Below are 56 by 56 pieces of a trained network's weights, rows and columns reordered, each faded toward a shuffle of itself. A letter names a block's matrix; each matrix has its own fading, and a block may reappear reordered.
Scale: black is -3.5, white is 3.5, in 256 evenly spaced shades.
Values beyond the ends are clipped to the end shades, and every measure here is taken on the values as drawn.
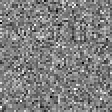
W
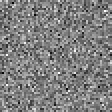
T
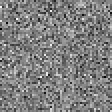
T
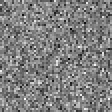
W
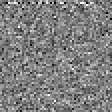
T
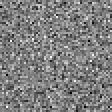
T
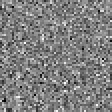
W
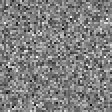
W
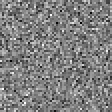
W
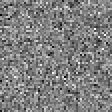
W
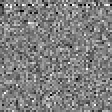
T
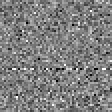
T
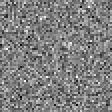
W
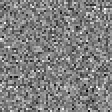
T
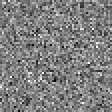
W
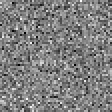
W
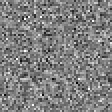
T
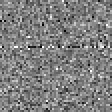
T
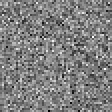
W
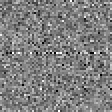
T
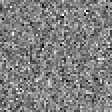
W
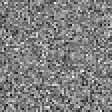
T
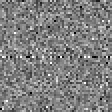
T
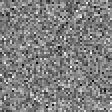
W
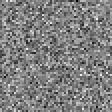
W
